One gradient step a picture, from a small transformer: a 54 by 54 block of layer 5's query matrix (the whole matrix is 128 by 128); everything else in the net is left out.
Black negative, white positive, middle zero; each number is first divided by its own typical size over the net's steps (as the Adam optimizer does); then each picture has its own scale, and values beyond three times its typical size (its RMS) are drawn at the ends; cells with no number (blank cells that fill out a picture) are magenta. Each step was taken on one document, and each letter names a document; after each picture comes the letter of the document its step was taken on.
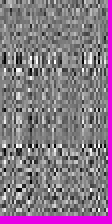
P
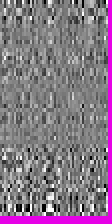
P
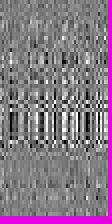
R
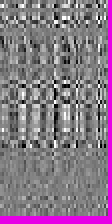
R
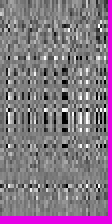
R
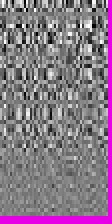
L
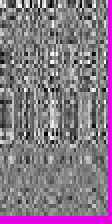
L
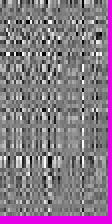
P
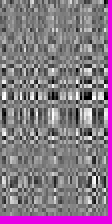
L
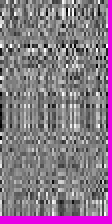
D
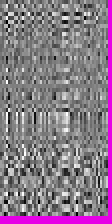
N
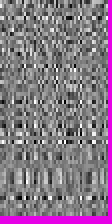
L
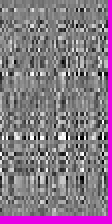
D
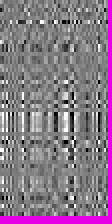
R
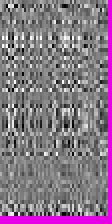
N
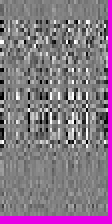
R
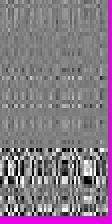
N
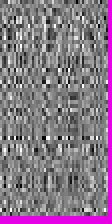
P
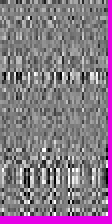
P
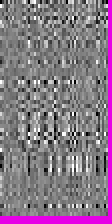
R
